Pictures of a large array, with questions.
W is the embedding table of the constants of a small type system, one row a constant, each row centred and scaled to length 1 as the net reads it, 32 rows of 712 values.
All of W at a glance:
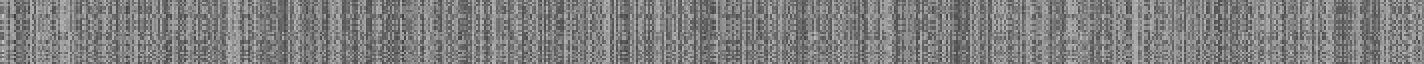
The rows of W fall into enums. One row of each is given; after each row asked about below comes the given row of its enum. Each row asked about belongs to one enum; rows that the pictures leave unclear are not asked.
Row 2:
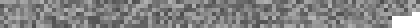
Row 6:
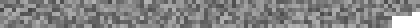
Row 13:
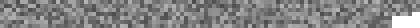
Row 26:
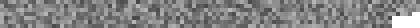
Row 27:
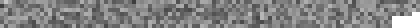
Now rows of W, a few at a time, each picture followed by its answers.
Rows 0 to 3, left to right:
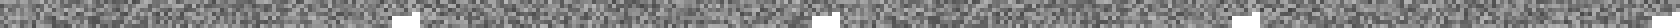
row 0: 2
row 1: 13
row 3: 6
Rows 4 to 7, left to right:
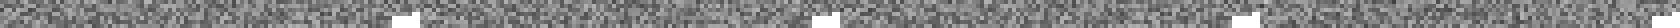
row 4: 6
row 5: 13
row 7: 27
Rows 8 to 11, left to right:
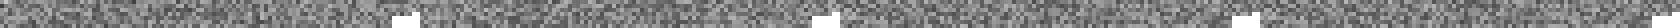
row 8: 27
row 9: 2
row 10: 13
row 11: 13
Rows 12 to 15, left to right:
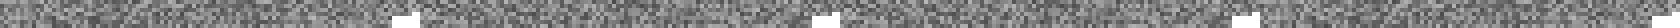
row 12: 2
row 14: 13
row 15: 2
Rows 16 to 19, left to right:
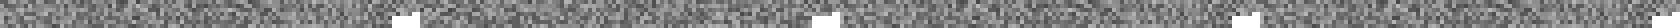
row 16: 26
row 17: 6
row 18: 26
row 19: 26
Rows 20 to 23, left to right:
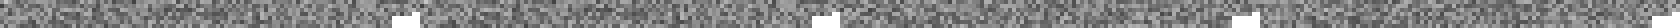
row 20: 27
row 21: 27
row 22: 6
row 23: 2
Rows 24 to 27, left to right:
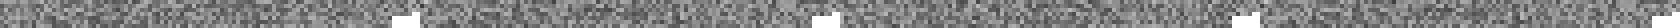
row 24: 2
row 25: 27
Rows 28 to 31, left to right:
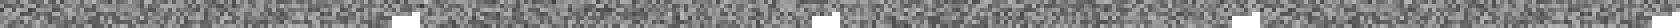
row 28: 6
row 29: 27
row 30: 2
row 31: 6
